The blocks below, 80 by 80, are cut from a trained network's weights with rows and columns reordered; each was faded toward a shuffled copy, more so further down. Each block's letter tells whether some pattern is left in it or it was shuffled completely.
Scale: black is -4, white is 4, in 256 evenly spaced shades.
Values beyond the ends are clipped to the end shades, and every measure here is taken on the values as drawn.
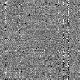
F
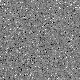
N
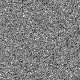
N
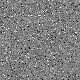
N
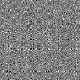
F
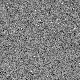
N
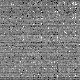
F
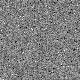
N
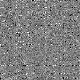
F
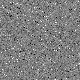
N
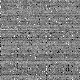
F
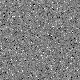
N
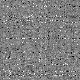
F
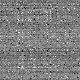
F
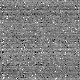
F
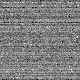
F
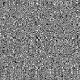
F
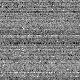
F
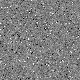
N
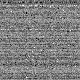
F
